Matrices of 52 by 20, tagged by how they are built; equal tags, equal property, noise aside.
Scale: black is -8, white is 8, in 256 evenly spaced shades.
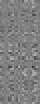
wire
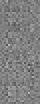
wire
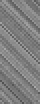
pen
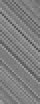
pen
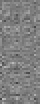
wire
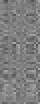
wire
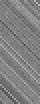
pen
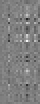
wire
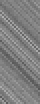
pen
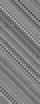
pen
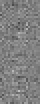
wire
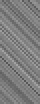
pen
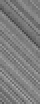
pen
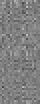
wire
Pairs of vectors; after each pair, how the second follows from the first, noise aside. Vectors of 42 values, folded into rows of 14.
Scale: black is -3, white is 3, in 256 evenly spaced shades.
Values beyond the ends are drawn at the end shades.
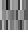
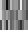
copied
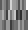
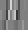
partly zeroed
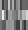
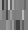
partly zeroed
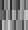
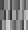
copied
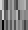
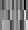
reversed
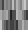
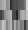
reversed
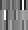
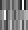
copied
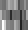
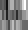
reversed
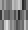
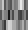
reversed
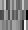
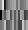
reversed
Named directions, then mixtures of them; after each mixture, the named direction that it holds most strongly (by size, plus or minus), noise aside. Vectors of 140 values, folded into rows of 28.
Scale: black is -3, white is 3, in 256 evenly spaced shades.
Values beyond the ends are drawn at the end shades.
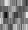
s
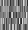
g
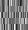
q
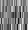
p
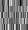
q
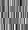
q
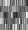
s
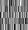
q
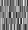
g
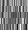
p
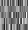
g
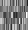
g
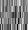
p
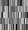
q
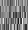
g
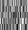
p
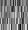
p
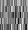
p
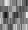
s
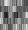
s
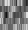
s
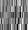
p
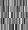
g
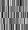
q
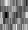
s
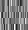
q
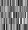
g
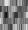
s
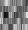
s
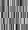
q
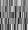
p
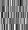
q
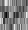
s
